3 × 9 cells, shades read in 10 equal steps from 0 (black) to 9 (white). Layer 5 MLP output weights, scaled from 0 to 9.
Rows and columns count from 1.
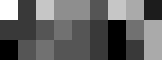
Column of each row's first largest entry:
1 9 9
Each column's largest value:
9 3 7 5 5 3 7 6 6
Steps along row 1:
down up down same down up down down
